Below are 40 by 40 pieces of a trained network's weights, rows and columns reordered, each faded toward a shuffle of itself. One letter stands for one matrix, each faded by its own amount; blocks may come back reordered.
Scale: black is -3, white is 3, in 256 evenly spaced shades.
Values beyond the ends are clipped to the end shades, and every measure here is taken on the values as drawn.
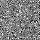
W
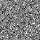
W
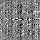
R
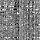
R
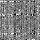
R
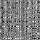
R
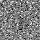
W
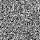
W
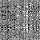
R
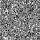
W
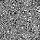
W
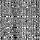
R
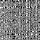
R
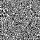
W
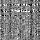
R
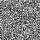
W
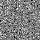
W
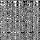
R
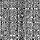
R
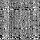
R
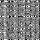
R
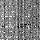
R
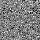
W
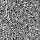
W
